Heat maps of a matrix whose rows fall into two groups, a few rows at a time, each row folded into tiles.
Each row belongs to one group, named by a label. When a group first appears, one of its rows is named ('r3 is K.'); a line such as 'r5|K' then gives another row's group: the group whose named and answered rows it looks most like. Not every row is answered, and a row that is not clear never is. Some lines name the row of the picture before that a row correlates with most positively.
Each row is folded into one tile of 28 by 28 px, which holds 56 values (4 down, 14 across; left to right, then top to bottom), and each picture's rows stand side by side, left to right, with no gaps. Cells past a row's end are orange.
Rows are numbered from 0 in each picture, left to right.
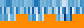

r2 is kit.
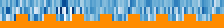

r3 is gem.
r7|gem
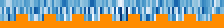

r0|kit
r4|kit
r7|gem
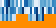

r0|gem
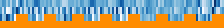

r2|kit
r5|gem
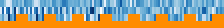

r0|kit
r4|gem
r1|kit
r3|gem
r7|gem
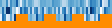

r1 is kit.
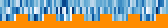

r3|kit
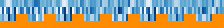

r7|gem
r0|kit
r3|gem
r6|kit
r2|kit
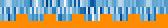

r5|kit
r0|kit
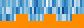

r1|gem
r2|gem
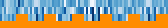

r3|kit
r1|kit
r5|kit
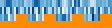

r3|kit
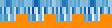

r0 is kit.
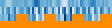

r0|kit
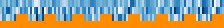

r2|kit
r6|gem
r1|kit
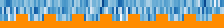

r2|gem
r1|gem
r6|gem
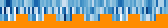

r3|gem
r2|kit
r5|gem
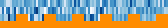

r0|kit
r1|gem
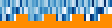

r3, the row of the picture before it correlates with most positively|3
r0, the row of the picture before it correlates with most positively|3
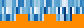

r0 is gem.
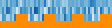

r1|gem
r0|gem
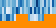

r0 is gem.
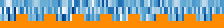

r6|kit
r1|kit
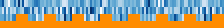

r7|kit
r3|gem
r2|kit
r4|kit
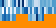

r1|kit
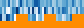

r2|gem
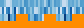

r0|kit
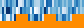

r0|gem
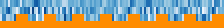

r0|gem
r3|gem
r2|kit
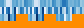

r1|kit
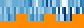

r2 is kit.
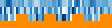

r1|kit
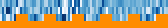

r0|gem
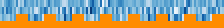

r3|gem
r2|kit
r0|gem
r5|kit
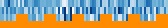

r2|kit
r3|gem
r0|gem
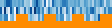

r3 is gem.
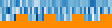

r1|kit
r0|gem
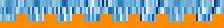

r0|gem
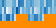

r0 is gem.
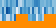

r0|gem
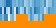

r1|gem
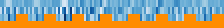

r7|kit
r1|kit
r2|kit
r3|gem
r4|gem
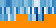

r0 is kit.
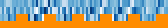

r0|kit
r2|kit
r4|gem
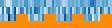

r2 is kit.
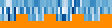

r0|kit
